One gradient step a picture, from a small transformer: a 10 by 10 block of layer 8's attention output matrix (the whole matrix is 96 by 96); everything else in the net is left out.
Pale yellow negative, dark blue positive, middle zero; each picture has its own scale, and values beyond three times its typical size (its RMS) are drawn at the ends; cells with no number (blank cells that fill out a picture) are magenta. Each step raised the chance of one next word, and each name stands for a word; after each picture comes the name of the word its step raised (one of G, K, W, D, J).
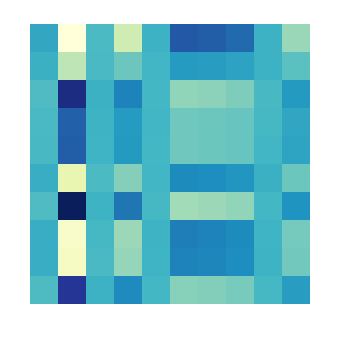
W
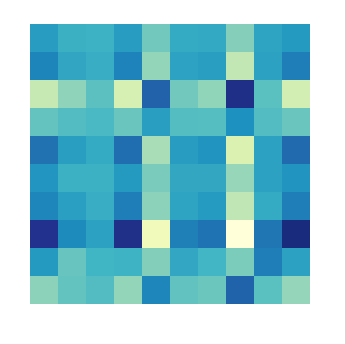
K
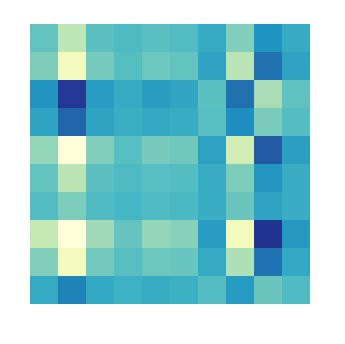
K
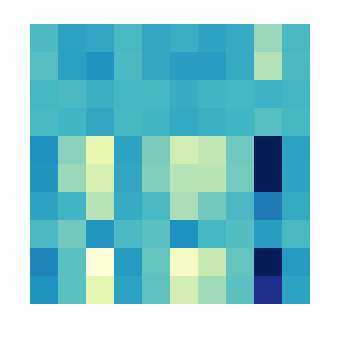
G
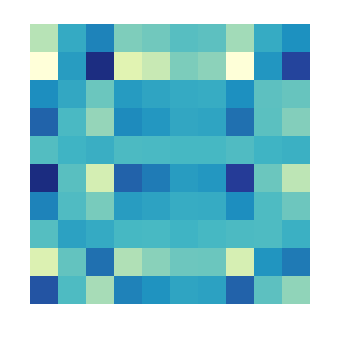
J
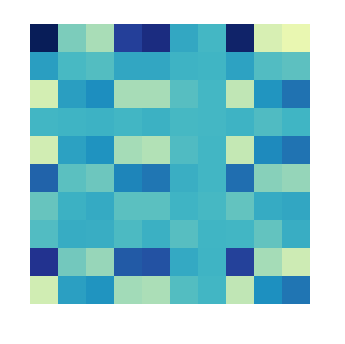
W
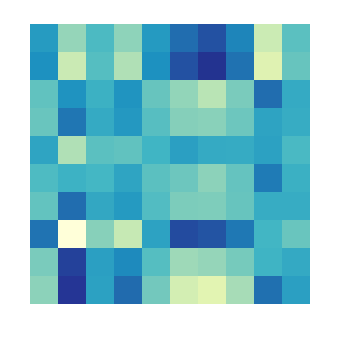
G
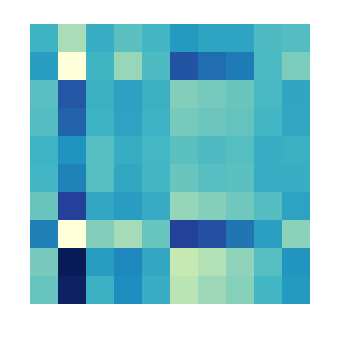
G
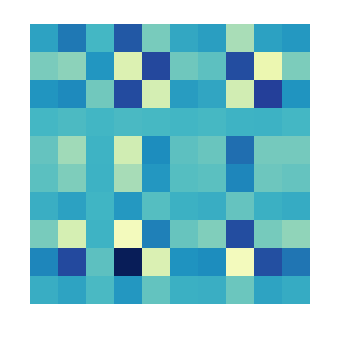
G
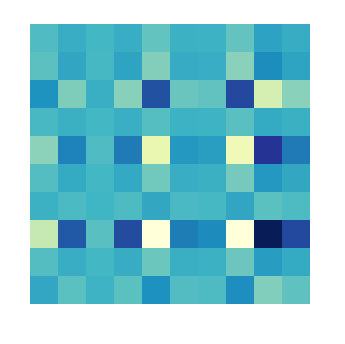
K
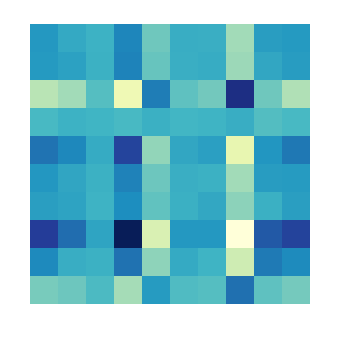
K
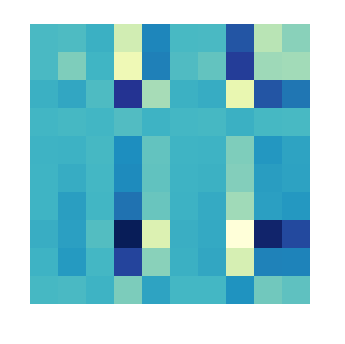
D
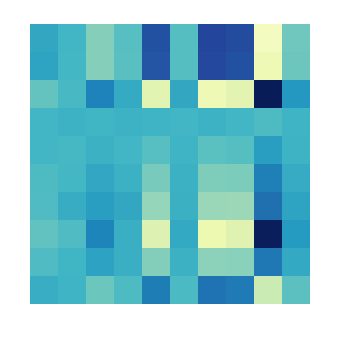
D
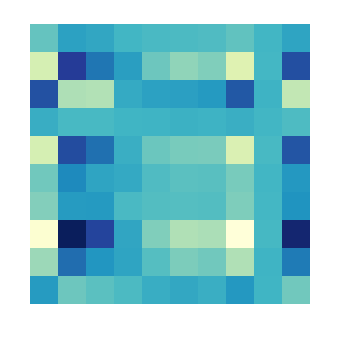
K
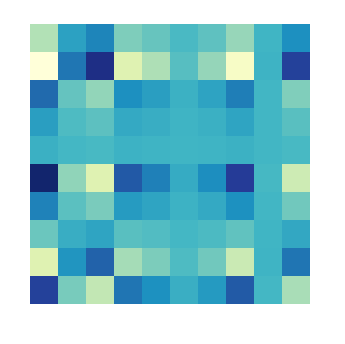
J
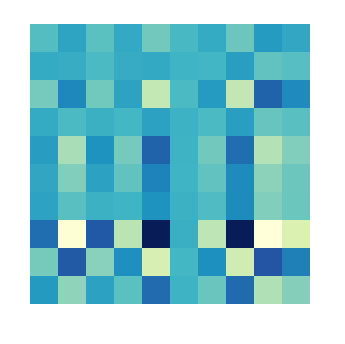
G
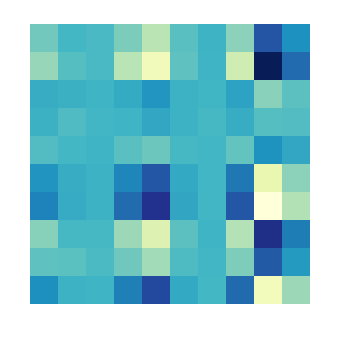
J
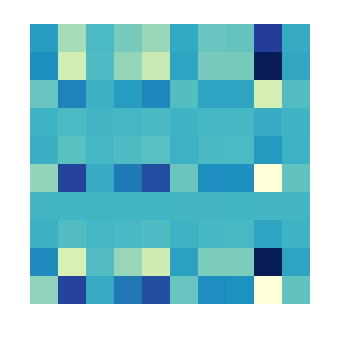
J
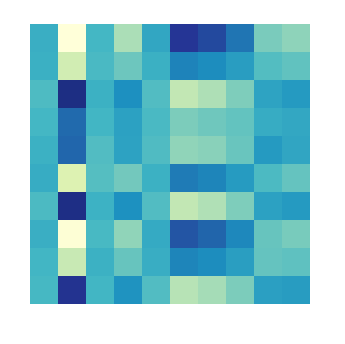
W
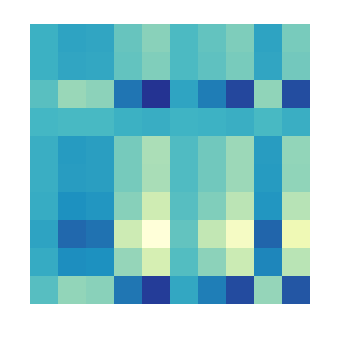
K
